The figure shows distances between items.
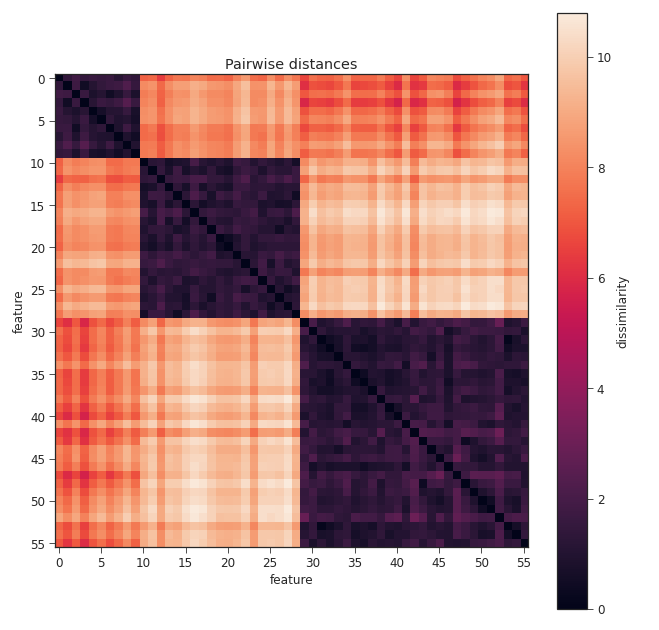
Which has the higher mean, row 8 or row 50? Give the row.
8
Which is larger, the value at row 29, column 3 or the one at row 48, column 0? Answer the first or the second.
the second
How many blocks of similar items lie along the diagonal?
3
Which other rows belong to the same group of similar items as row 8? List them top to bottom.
0, 1, 2, 3, 4, 5, 6, 7, 9
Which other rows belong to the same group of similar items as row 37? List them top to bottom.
29, 30, 31, 32, 33, 34, 35, 36, 38, 39, 40, 41, 42, 43, 44, 45, 46, 47, 48, 49, 50, 51, 52, 53, 54, 55
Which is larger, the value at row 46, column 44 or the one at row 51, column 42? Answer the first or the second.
the second
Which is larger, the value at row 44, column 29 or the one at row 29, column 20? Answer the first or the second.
the second
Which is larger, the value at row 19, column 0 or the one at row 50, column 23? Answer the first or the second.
the second
